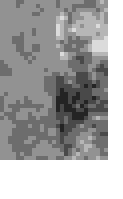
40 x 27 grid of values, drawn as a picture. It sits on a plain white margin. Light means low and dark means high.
The top left is the calmest part. The left part is calmer, up to a seam about 50% of the way across. The texture is blotchy. Neither half mirrors the other. No single row or column stands out from its neighbours.
